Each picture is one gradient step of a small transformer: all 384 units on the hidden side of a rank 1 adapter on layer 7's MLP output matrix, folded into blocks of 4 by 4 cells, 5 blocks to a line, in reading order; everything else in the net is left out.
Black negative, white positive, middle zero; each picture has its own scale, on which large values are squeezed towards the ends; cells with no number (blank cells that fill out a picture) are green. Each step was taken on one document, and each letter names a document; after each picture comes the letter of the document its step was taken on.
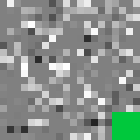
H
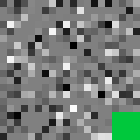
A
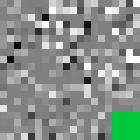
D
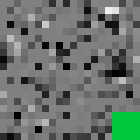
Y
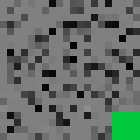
A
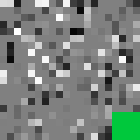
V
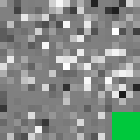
D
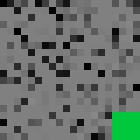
V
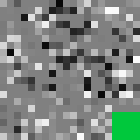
D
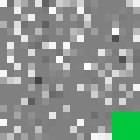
V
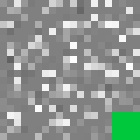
A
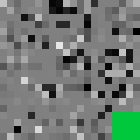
D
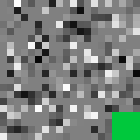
A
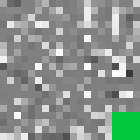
Y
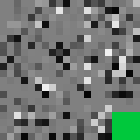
Y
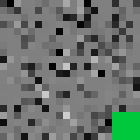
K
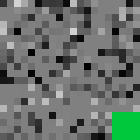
V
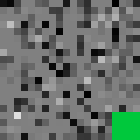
K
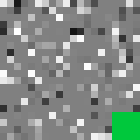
V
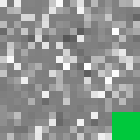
D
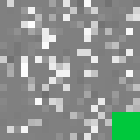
H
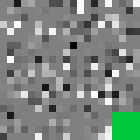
A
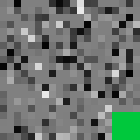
D
